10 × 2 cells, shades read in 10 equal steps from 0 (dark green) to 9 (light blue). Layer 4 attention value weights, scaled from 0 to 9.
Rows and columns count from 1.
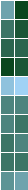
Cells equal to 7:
0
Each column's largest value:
8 9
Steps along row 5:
up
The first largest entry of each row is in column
1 1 1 2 2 1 1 2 1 2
